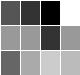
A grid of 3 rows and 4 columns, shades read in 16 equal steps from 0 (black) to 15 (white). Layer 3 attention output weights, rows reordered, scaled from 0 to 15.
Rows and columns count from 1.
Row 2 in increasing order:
3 9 9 9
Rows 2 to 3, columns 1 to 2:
9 9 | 6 10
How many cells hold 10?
1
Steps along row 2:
same down up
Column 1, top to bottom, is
5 9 6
